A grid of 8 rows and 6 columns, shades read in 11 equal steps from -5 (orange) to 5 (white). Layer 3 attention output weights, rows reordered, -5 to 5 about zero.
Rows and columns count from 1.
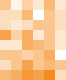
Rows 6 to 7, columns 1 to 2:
0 0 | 2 0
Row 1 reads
0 4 1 3 -1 3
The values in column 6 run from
0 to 5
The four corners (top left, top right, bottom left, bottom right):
0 3 -1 2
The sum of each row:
10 10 9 2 6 4 -2 -13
